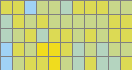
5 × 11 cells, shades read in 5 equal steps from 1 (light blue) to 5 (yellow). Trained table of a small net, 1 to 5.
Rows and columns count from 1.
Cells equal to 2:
9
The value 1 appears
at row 1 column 3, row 4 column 1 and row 5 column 1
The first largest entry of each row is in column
1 2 3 4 5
